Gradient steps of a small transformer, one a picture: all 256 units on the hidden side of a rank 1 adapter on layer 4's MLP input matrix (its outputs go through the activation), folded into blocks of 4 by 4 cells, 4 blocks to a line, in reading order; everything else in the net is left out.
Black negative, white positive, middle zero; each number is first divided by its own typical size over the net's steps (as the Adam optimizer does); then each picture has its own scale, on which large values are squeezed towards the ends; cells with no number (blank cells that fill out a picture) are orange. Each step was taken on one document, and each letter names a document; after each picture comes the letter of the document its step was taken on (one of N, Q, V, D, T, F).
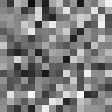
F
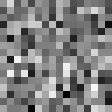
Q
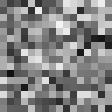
F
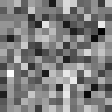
Q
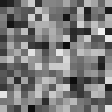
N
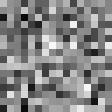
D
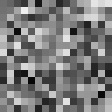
N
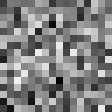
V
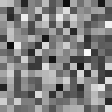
Q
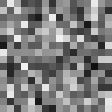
D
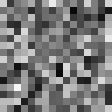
F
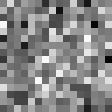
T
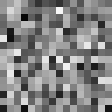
D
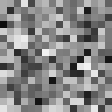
V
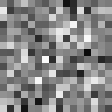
T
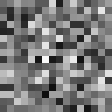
V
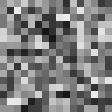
D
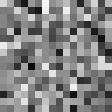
F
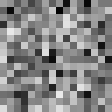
T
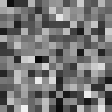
Q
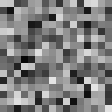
D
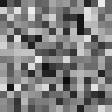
F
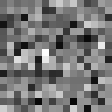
T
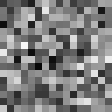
V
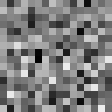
Q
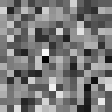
T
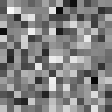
T
